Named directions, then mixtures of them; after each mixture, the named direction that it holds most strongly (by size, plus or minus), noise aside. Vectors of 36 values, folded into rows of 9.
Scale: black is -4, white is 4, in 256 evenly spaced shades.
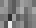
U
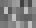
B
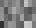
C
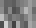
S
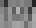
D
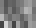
S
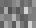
B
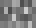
B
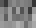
D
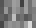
B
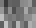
S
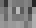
D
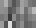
U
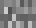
B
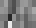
U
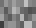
C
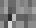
U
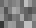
C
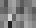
U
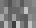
S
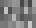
B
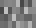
B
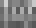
D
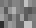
C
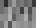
D
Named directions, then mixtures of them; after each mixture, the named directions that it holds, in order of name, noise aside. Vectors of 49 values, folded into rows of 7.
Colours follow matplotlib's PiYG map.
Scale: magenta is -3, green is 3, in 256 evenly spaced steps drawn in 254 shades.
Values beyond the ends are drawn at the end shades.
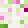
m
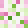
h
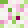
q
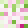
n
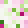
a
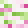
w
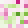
h, w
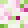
m, q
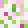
a, h, n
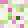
q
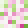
n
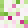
h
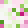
a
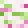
w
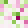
a, q, w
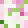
a, m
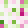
a, n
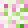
n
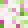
a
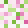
a, h, q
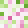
h, n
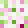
a, n, w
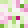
m, q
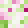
m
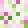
h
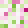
h, m, n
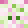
h, q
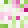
m, q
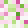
a, h, q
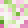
a, h, w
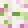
w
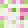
a, m, n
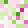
a, q, w
